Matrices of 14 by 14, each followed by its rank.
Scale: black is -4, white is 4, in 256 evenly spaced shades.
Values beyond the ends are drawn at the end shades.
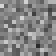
full rank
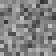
full rank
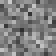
full rank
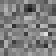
three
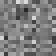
three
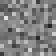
full rank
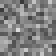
full rank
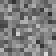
full rank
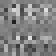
three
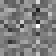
three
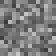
full rank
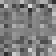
three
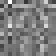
three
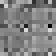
three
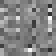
three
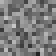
full rank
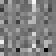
three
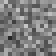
full rank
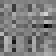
three
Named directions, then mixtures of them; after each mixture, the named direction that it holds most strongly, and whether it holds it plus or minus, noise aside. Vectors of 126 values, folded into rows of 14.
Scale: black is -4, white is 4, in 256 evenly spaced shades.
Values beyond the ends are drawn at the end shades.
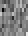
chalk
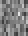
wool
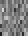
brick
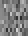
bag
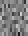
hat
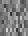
bag, minus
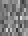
bag, minus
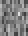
wool, plus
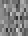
bag, plus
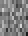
chalk, minus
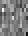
chalk, minus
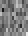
chalk, plus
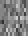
bag, minus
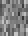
wool, minus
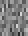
hat, plus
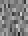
hat, plus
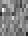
chalk, minus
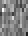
chalk, minus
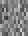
brick, minus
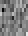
chalk, plus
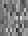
bag, minus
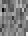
chalk, plus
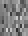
bag, minus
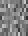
hat, minus
